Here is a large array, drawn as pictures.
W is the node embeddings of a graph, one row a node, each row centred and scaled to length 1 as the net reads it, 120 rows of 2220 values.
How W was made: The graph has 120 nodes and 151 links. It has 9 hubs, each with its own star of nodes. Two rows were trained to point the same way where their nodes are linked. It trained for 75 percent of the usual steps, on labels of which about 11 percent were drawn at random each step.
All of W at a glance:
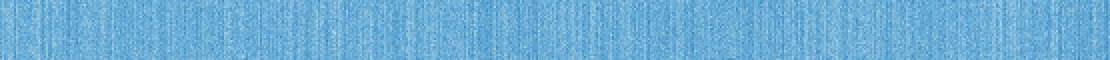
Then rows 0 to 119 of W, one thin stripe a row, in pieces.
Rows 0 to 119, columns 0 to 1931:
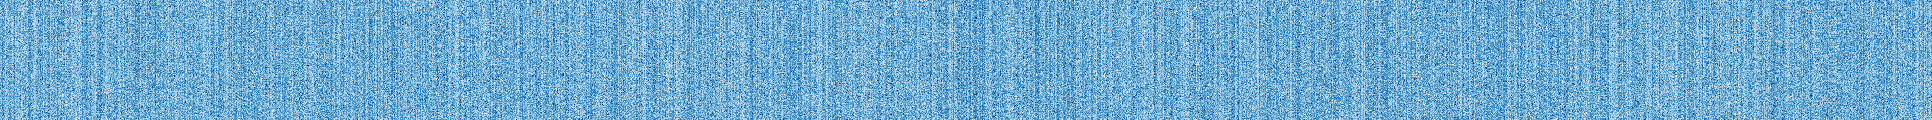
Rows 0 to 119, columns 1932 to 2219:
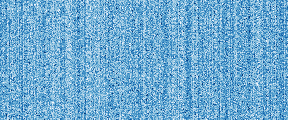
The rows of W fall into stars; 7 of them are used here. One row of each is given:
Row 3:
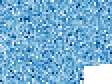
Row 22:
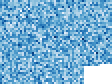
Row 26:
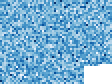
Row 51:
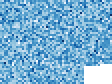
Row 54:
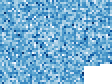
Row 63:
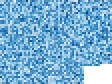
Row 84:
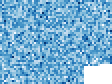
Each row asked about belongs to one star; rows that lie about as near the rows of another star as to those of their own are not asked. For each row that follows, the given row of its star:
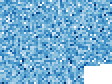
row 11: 51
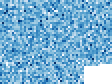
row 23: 22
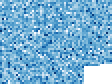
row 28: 84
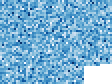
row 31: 22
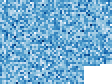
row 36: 84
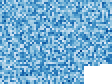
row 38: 63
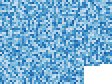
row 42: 54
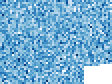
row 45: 63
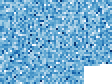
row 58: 54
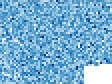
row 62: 26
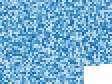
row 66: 22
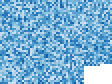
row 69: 51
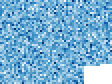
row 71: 22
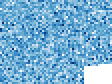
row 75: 22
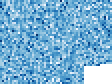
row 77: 63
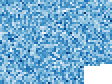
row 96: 51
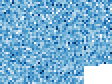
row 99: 54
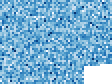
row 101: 51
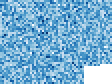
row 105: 26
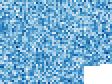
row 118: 63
